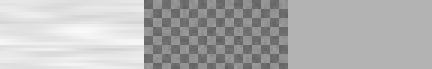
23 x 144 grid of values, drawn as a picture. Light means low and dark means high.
The table splits into one row of 3 panels. Panel 1,1: very low, streaked across, faint in contrast. Panel 1,2: middling, checkered. Panel 1,3: low, flat.
